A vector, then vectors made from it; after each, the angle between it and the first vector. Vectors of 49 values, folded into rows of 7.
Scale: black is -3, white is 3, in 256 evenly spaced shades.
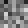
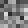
nearly parallel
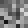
partly aligned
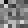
partly aligned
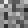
nearly opposite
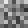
nearly opposite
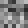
partly opposed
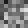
nearly parallel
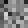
nearly parallel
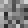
nearly opposite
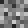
partly opposed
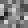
orthogonal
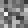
partly aligned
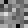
partly aligned
